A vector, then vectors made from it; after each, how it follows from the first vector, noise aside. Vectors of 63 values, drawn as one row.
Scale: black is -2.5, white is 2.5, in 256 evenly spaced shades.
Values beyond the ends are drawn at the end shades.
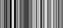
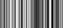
reversed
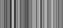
shrunk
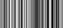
reversed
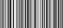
sign-scrambled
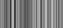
shrunk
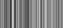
shrunk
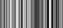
reversed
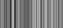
shrunk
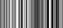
reversed
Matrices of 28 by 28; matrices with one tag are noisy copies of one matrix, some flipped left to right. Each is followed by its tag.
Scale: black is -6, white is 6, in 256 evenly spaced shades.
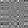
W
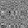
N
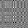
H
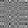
W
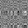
N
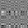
N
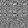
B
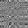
W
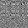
B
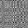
H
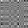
W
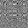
B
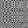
H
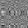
N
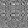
B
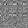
B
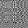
H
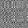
H
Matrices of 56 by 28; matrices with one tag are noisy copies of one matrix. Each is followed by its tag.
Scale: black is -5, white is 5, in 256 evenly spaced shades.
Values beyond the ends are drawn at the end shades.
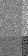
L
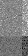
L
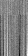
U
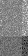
L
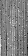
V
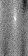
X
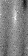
X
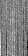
V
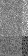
L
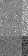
L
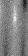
X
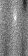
X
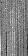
V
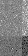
L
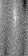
X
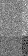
L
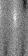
X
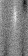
X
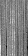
V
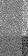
L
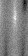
X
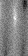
X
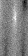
X
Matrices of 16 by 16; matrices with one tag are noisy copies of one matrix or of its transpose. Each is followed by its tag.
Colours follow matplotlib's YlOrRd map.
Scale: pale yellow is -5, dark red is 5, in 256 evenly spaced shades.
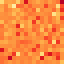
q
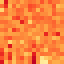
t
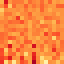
t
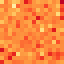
q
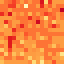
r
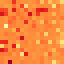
r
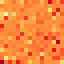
q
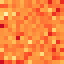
q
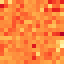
t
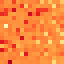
r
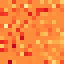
r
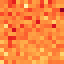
r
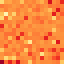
q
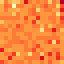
q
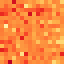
r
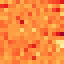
t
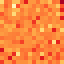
q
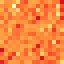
q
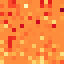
r
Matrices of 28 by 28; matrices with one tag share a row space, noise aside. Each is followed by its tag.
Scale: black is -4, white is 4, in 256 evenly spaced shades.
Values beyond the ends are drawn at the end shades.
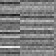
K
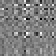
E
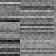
K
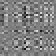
E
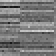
K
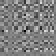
E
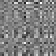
E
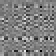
E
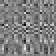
E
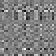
E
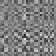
E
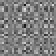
E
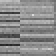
K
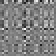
E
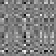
E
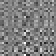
E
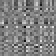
E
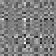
E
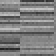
K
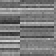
K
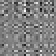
E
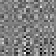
E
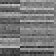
K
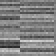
K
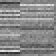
K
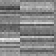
K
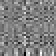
E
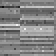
K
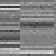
K
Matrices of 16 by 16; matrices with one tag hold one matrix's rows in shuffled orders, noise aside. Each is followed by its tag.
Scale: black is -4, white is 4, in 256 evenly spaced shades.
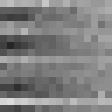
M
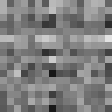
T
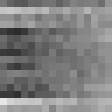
M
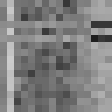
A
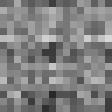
T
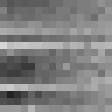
M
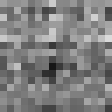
T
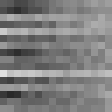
M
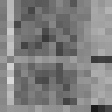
A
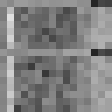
A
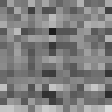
T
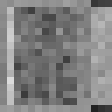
A
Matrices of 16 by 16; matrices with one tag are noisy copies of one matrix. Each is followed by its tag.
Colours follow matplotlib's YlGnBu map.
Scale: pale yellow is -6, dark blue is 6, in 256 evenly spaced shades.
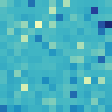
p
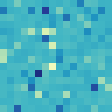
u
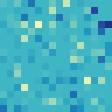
p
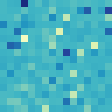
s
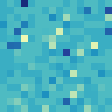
s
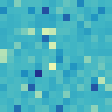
u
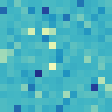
u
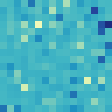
p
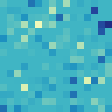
p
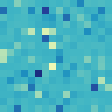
u
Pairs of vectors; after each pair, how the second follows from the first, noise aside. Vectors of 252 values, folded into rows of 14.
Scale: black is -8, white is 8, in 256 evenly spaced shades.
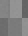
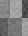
scaled up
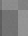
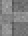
wrapped around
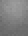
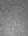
reversed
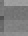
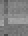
wrapped around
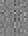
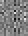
scaled up
